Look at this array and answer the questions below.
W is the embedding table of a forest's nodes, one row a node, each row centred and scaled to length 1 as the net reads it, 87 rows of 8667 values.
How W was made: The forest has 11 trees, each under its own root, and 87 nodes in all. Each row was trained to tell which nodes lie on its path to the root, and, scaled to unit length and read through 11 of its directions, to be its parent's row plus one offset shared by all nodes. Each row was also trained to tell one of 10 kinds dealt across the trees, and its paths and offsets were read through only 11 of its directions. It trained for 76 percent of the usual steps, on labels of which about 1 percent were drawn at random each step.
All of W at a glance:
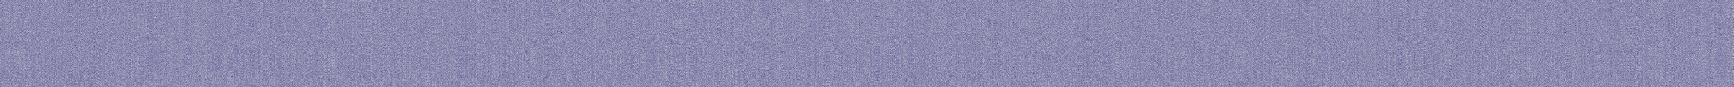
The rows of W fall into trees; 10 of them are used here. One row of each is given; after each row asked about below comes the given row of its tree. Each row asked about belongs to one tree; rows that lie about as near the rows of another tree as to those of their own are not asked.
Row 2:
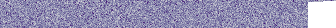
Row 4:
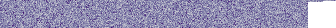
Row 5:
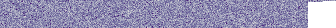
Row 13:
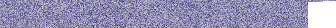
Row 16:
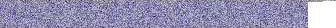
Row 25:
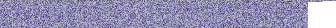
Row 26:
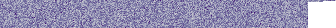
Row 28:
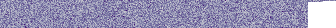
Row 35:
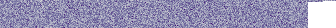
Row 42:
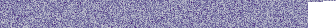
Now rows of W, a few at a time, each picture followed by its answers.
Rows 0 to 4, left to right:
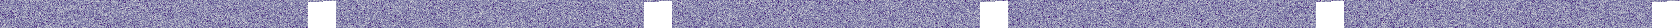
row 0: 35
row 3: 25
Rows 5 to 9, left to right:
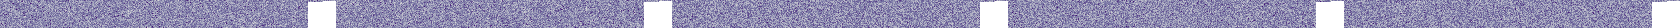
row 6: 16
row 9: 5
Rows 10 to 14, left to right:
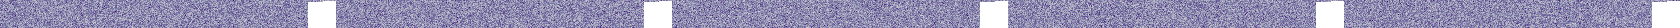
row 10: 5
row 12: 16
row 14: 42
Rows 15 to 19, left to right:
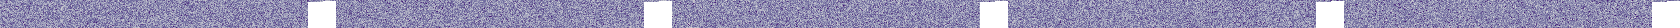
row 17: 35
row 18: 26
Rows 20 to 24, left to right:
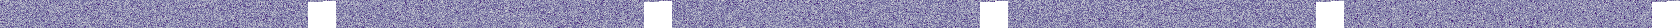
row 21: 16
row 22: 42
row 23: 13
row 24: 2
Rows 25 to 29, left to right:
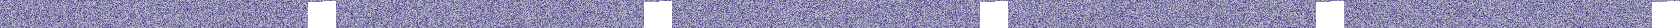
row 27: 42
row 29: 25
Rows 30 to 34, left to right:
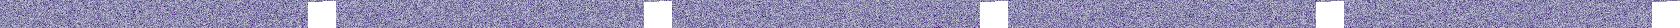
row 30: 35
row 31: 16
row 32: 35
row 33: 28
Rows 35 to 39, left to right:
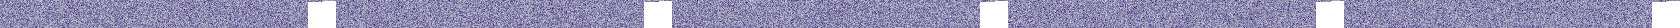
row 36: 42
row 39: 2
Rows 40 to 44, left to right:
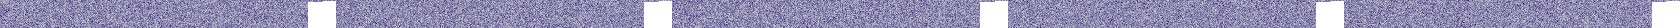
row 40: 4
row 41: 35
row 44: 5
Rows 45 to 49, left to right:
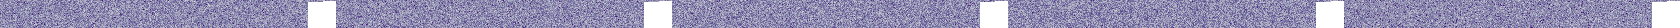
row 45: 42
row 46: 2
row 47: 35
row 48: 5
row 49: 2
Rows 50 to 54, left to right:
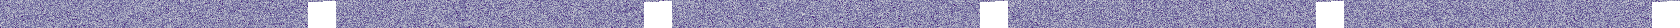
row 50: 25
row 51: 16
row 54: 5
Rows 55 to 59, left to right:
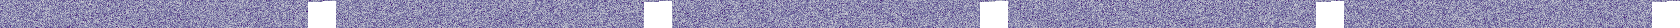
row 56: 42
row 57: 16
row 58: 42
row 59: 2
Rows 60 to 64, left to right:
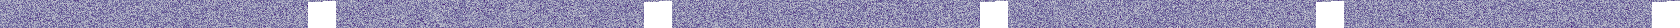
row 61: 16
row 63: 2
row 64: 13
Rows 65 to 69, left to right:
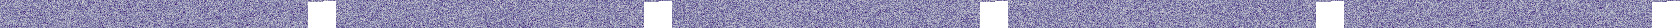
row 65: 16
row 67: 42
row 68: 16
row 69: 42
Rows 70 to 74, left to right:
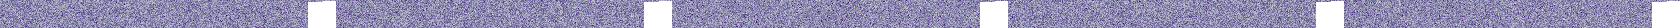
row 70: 5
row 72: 2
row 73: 25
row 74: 5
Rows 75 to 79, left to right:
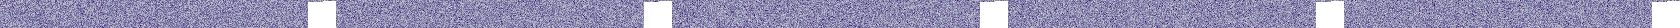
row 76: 2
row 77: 2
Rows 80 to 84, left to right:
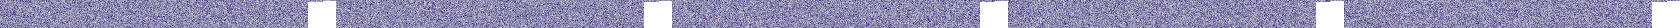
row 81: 35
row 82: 4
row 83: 35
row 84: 35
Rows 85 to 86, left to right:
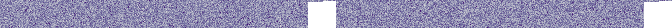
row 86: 25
